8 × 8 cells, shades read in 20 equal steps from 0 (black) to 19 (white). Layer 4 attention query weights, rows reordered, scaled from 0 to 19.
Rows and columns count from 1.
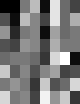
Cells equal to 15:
3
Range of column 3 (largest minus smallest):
5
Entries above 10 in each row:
2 3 2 2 2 2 3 4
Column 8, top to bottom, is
5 13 9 9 1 6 16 4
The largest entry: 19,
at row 5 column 7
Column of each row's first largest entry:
6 6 6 6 7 1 8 5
